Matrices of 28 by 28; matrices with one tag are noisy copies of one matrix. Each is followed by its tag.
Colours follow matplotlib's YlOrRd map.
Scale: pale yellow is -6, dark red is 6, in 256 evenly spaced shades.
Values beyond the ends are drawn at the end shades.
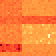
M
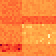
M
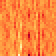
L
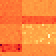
M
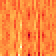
L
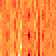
L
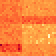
M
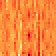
L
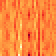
L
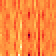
L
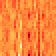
L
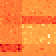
M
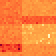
M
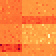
M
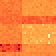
M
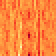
L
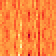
L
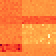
M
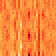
L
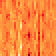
L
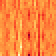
L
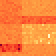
M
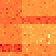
M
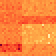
M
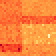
M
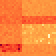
M
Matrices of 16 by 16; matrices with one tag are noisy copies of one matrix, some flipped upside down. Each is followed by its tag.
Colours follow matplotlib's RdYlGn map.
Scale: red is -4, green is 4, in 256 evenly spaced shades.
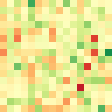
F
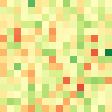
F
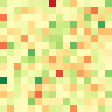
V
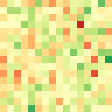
F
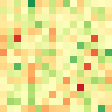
F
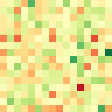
F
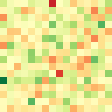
V
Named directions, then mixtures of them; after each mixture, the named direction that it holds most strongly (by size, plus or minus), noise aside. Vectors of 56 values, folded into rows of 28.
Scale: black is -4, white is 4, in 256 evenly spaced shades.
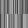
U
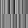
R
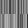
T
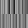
R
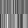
U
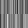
U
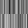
T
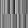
R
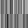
U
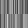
U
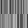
T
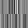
U
